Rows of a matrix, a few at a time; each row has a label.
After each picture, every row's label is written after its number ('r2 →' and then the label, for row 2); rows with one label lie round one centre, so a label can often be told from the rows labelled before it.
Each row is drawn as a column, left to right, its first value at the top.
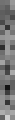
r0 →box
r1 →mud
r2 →box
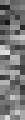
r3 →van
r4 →van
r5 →box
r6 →box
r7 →mud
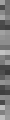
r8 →mud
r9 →mud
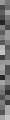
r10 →van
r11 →mud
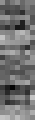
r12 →mud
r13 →mud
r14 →mud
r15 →mud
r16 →mud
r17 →mud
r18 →box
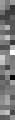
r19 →box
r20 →box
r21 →van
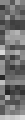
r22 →van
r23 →mud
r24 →mud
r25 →mud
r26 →mud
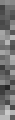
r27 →mud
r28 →mud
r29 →box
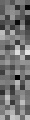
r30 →mud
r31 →box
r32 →mud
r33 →van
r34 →box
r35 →van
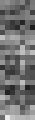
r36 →box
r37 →mud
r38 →mud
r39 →mud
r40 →van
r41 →mud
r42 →mud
